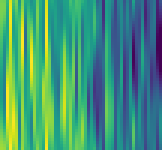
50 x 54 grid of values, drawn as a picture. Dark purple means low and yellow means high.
Ninth with the highest average: bottom left. Slope: up to the left. Grain: streaks running down.
